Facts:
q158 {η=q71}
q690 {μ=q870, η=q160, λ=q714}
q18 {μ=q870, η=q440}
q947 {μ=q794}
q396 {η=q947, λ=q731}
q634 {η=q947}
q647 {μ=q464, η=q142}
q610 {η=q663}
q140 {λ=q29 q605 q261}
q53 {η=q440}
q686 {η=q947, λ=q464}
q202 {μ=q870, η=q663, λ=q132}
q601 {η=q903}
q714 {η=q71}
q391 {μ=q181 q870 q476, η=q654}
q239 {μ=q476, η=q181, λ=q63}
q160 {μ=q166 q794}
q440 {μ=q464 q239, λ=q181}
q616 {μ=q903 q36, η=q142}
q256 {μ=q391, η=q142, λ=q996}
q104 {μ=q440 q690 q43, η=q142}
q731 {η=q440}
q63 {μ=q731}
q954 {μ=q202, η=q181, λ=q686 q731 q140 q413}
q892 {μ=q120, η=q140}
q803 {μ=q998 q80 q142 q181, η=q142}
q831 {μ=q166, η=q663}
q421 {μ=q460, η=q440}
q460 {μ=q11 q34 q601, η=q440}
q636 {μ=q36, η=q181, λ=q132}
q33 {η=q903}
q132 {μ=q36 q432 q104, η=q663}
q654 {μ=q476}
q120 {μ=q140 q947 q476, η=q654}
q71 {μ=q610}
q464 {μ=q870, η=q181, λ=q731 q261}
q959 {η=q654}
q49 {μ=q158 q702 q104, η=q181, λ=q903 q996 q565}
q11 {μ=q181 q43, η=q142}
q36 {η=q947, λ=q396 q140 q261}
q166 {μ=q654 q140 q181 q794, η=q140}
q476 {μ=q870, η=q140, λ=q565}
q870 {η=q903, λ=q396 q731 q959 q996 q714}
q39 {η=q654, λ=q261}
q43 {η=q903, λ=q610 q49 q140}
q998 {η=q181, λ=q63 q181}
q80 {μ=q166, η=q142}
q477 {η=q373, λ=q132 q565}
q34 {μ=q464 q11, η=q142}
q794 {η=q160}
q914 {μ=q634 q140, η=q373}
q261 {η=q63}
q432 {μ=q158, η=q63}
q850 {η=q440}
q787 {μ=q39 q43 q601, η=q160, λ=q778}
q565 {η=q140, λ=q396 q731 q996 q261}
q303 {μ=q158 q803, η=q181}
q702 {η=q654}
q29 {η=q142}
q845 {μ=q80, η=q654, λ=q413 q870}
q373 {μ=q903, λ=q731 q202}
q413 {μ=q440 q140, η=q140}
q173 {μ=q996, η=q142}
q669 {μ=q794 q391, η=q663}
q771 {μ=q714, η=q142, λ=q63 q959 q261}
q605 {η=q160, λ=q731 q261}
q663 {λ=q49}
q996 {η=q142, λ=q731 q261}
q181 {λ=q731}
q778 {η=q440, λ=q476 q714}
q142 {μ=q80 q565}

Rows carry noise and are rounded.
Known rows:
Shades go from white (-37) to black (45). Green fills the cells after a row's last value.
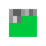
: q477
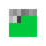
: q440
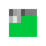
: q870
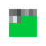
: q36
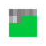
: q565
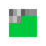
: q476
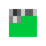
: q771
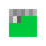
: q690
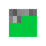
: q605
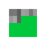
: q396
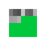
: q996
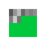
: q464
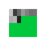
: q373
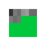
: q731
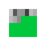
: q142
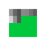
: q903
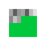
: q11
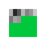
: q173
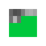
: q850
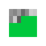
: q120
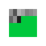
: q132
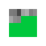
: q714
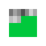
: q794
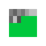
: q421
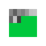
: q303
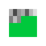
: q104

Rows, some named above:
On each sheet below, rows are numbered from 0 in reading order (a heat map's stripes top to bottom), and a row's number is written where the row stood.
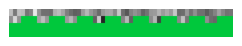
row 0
q256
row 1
q601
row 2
q158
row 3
q49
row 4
q605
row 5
q413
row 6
q39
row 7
q261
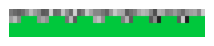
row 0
q158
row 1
q29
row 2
q669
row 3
q634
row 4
q432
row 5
q132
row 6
q49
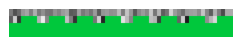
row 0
q636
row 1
q43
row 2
q63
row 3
q787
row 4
q181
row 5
q160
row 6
q49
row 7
q80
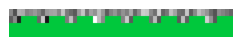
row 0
q132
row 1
q49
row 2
q778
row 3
q140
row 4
q120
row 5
q669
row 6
q18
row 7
q903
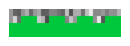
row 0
q477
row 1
q663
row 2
q803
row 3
q845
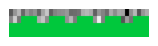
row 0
q464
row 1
q476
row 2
q702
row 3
q998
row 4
q616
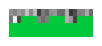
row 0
q954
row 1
q731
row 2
q71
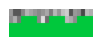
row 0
q33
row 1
q239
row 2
q142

